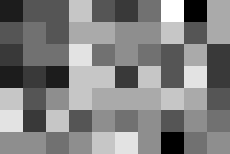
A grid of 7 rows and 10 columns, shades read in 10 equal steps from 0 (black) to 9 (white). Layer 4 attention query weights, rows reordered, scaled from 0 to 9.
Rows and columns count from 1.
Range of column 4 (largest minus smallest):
5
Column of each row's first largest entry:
8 8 4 9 1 1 6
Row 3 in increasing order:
2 2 3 4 4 4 4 5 6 8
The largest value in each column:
8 5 7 8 7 8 7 9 8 6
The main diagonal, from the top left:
1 4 4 7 6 4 5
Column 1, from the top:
1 3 2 1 7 8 5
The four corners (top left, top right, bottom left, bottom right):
1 6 5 5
